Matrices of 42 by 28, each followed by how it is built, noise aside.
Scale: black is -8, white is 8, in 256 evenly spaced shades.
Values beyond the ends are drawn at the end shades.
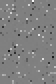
sparse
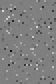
sparse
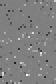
sparse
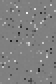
sparse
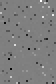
sparse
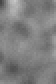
smooth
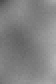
smooth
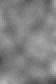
smooth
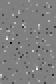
sparse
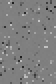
sparse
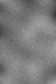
smooth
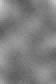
smooth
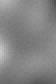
smooth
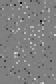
sparse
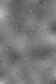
smooth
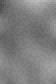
smooth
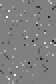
sparse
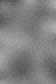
smooth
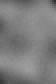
smooth
